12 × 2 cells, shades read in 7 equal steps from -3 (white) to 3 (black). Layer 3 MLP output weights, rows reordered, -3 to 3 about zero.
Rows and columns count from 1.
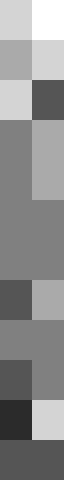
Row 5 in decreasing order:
0 -1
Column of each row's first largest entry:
1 1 2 1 1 1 1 1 1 1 1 1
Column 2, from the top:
-3 -2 1 -1 -1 0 0 -1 0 0 -2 1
